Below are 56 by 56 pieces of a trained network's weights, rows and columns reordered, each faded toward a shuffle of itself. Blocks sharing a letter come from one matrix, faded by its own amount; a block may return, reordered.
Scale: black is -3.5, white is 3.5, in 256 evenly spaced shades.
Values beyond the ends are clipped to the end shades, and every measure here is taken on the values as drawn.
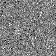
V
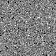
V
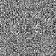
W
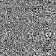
W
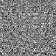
W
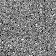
V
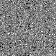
V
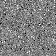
V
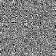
W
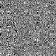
W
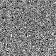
V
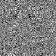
W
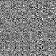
W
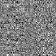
W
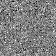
V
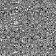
W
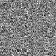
W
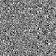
W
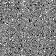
V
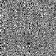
W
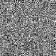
W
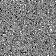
V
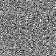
W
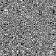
W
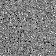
V
